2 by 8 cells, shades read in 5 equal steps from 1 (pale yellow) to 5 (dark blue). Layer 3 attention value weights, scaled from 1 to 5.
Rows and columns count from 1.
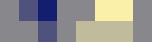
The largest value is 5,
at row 1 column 3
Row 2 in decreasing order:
4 3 3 3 3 2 2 2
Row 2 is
3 3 4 3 2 2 2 3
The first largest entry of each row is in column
3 3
